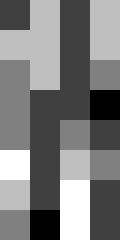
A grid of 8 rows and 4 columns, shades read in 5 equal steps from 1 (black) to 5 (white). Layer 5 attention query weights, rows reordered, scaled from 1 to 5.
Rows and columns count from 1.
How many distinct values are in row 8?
4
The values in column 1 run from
2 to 5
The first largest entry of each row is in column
2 1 2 1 1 1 3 3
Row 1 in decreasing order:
4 4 2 2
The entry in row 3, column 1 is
3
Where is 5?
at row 6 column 1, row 7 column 3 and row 8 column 3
